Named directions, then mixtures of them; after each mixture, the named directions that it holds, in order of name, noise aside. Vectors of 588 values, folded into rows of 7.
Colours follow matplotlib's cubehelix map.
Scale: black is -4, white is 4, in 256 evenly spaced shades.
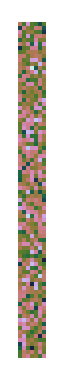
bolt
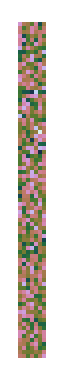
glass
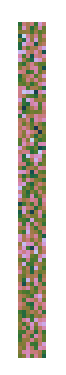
glass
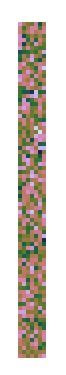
glass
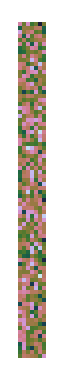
bolt, glass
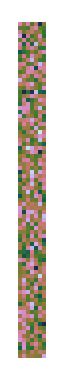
bolt, glass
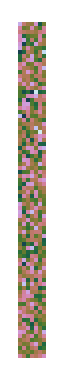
glass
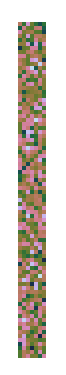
bolt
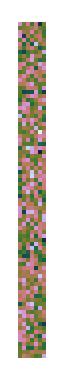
bolt, glass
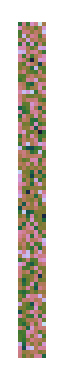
bolt, glass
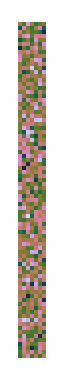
bolt, glass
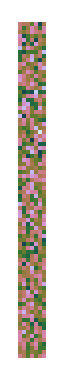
glass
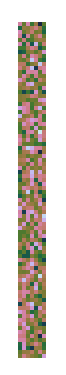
bolt, glass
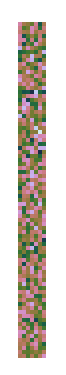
glass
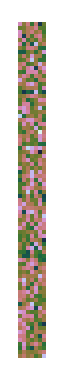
bolt, glass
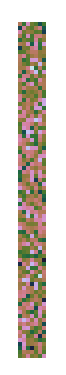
bolt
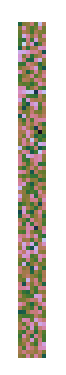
glass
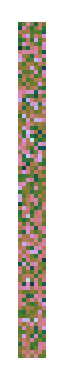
bolt, glass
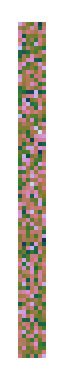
glass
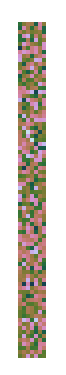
bolt, glass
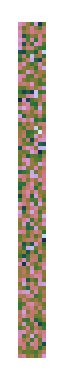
glass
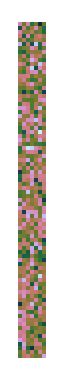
bolt, glass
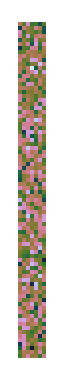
bolt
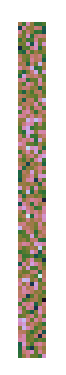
bolt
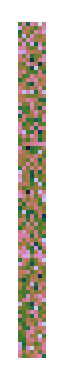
bolt, glass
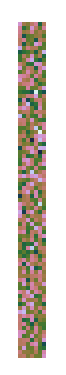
glass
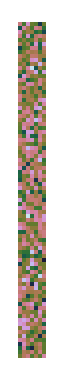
bolt
